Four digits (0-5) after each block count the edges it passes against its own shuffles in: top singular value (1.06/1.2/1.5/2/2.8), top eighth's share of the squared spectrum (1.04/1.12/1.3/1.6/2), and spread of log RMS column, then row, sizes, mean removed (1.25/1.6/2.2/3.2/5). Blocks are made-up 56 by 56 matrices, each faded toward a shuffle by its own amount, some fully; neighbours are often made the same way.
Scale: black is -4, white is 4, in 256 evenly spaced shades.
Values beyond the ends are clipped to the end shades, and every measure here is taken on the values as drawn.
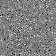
2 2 1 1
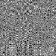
4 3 2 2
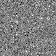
2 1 0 0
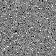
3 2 0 0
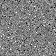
0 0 0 0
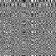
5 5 3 3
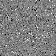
3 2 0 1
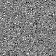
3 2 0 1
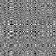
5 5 3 3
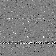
3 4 0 2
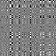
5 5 3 3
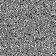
2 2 0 0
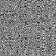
3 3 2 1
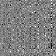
4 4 3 1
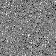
2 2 0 0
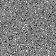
2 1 0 0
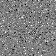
0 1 0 1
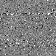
2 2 0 2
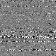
2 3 0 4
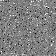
0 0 0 0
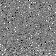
0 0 0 0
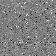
2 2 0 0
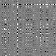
4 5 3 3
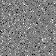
3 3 1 1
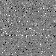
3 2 0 1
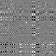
5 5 3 3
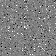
2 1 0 0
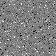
1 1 0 0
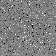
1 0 0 0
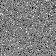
0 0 0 0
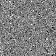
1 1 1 0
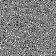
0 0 0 0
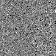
1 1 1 0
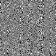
1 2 3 0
